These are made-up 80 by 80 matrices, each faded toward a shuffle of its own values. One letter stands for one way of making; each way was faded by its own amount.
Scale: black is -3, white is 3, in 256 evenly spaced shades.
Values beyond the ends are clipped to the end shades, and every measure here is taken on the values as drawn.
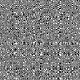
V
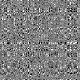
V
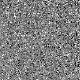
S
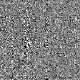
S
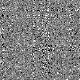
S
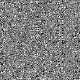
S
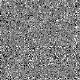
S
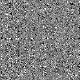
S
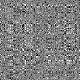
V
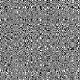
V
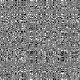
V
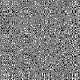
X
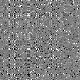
X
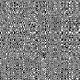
V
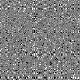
X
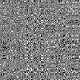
V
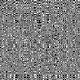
V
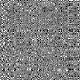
V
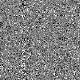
S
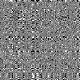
V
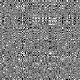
V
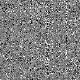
S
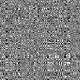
V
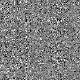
S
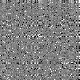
X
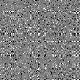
X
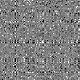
X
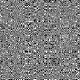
V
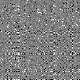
X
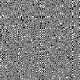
X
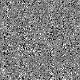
S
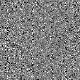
S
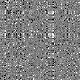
X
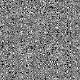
S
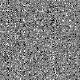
S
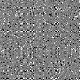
X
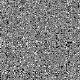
S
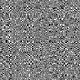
V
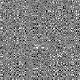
V
